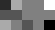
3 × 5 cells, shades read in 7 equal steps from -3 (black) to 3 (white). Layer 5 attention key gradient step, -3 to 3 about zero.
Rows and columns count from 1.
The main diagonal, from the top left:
-2 -1 -1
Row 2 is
-1 -1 0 0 0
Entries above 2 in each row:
1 0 0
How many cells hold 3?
1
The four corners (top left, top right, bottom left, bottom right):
-2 3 1 -3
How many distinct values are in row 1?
4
